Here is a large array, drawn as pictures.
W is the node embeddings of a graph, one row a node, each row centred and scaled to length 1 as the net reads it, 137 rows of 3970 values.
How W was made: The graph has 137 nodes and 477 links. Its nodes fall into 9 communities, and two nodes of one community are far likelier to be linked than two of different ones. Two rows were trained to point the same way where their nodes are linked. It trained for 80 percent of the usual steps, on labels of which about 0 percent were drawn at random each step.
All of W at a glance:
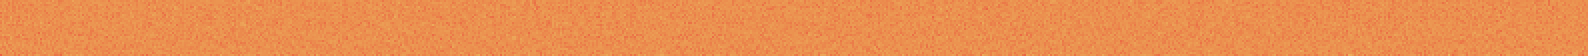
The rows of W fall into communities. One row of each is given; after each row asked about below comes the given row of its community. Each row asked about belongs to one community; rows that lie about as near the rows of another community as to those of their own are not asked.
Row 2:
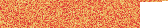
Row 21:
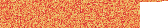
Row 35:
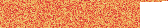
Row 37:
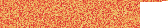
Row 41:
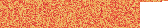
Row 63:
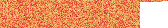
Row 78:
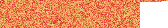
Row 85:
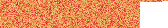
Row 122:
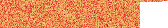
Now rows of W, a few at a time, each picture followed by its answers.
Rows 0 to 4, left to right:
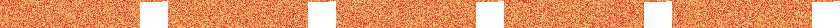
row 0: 122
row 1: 85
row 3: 41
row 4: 35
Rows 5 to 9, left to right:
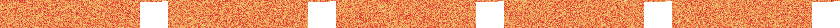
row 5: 41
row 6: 85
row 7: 63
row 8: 2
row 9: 63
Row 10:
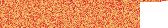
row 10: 37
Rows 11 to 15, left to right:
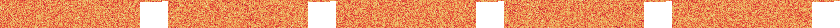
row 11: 41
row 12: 85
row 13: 41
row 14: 35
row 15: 122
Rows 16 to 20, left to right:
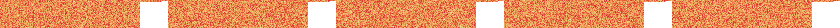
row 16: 37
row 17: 78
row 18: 37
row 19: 78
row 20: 78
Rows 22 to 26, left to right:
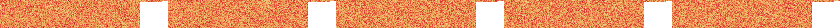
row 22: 122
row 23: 41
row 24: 63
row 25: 2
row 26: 41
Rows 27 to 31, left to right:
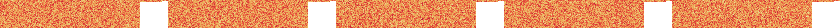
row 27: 85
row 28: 85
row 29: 63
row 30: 41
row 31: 122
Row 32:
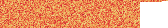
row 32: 37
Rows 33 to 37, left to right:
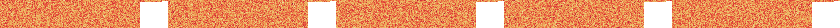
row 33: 41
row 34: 122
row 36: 85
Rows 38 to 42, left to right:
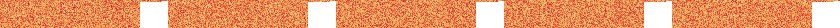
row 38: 78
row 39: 35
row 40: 41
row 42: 21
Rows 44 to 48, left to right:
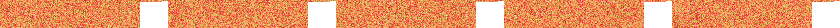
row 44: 35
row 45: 35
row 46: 85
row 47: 21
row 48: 63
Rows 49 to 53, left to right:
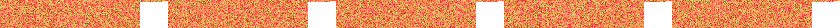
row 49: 41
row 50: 78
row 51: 63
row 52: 122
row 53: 78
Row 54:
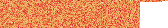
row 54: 85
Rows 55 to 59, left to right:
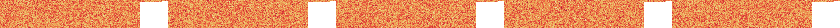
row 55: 35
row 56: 35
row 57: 63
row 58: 35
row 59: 78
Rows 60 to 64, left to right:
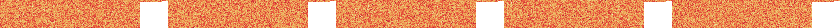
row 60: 63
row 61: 37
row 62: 63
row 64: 122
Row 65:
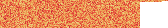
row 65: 35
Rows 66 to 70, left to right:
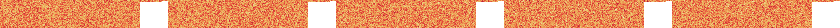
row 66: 63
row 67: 85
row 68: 85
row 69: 78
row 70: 78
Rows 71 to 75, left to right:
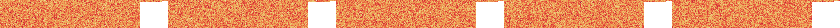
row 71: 21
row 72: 122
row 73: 122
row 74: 63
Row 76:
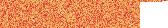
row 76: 122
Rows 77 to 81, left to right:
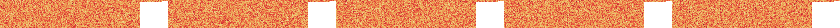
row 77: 78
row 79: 2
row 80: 78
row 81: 2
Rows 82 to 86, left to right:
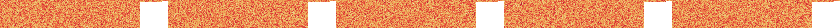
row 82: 85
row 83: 37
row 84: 78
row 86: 78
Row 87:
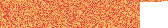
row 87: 35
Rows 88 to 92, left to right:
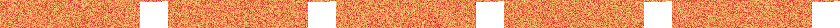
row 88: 85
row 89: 35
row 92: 41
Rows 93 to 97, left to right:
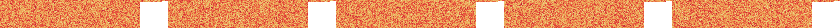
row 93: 41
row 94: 41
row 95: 21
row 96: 41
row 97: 63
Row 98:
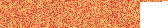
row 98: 41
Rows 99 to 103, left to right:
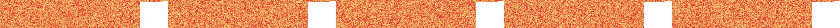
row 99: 2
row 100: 21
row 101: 78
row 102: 21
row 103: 63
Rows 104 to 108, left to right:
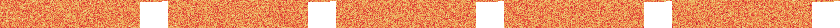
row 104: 122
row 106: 21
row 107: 21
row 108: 2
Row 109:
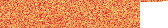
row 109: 37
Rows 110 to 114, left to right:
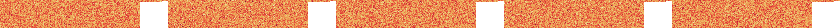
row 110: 21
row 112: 37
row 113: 2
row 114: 37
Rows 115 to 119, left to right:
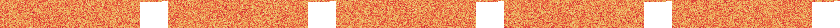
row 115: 37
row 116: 35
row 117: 85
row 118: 37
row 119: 41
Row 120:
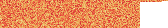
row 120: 35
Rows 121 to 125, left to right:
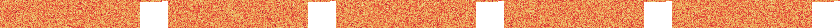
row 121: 35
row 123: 85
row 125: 41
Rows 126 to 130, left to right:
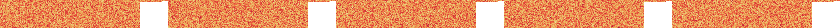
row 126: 63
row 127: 35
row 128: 21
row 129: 85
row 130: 78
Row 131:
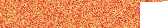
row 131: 37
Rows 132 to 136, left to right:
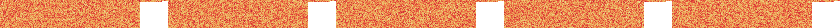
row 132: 122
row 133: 21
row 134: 2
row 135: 35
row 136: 41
